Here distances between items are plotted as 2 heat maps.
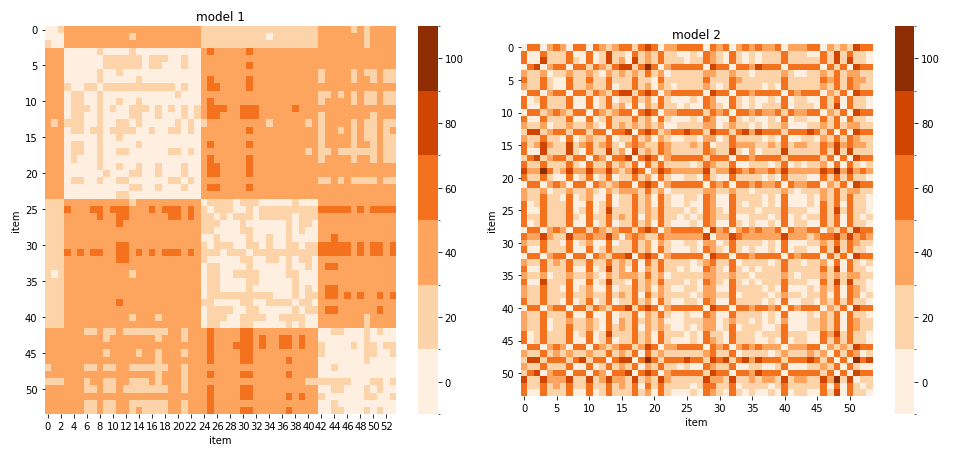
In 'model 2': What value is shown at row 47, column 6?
20
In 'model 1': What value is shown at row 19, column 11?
20
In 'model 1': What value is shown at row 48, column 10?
40
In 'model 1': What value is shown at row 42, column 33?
40
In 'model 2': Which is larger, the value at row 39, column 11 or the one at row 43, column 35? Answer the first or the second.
the second
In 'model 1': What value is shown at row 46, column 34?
40
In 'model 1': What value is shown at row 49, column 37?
40
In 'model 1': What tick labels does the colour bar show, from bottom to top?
0, 20, 40, 60, 80, 100
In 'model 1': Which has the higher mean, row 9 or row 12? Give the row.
12
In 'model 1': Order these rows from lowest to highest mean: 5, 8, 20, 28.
20, 28, 5, 8
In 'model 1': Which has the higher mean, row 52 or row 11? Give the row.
11
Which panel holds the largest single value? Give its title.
model 2
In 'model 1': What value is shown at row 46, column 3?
40
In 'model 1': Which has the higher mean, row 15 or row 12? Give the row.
12
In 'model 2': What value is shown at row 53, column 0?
60
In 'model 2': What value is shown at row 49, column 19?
40
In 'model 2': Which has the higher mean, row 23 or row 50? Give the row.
50
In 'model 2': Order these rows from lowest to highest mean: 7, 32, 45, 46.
45, 46, 32, 7
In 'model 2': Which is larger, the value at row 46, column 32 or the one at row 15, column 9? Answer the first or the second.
the second
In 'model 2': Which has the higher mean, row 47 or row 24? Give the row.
47
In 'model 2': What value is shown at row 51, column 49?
20
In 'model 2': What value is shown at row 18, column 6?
20
